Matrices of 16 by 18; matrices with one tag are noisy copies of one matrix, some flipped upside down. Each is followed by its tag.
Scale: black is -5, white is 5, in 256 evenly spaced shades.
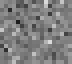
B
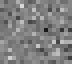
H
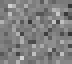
H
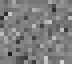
B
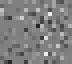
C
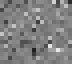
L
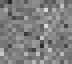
C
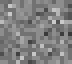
H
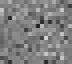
C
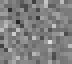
B
